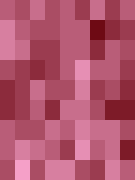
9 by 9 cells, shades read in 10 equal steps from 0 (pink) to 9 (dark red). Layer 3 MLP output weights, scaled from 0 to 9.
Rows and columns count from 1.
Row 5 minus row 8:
3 4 0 1 -1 1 2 2 -1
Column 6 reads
6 4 4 1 2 3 2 1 5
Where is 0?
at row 9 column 2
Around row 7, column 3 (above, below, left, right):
4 3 5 3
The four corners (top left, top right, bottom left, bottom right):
4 4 5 4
